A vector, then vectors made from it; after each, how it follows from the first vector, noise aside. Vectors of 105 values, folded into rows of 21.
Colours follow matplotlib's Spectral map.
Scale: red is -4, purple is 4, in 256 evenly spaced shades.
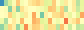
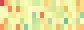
negated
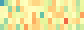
copied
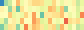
copied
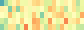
copied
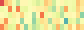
negated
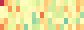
negated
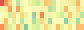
negated
